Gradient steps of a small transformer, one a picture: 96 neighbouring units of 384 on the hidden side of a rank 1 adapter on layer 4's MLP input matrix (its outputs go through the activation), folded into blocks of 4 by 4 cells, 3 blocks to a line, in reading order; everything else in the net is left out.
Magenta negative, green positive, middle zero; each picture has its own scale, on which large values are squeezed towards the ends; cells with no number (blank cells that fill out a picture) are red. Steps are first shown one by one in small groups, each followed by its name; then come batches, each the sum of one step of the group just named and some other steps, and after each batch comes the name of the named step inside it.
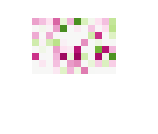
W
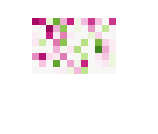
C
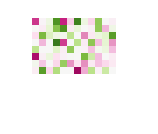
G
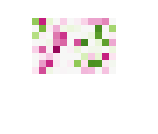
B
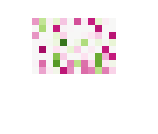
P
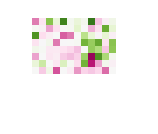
W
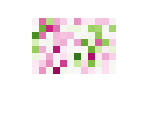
B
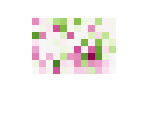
W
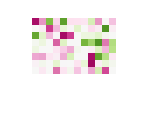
C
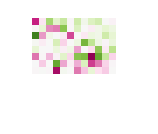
G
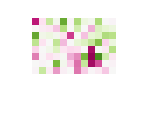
G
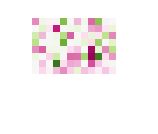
P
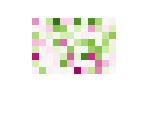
G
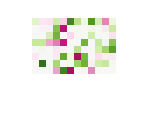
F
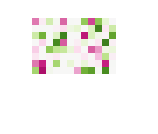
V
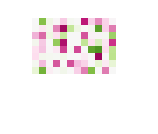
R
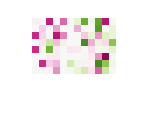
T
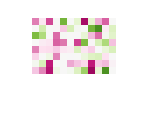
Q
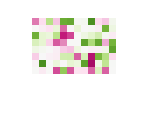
F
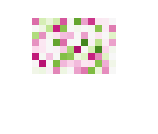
R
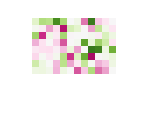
R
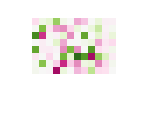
R
